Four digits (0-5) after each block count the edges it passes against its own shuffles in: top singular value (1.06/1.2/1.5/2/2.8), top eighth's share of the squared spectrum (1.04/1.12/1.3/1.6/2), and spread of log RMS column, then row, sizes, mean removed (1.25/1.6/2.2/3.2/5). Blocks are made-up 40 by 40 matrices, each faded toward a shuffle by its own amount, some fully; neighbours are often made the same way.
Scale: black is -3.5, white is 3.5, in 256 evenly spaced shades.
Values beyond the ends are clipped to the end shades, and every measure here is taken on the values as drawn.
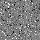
0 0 0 0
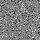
0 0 0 0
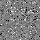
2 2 1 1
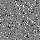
0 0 0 0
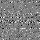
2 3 0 2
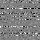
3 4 0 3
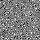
1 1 0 1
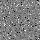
2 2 0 0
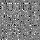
3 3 1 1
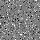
0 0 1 0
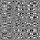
4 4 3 3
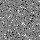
0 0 0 0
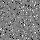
0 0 0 0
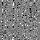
3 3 2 0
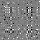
4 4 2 2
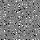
3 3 2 1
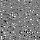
3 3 1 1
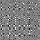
4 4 2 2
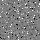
0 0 0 0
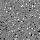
1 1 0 0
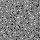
1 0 0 0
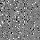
3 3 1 0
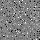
1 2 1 1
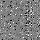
3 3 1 0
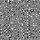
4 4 2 1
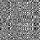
4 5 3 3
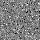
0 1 0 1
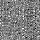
3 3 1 1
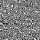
3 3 1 1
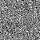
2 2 0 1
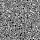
0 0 0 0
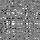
4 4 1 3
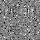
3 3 1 0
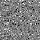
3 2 0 1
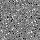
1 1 0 0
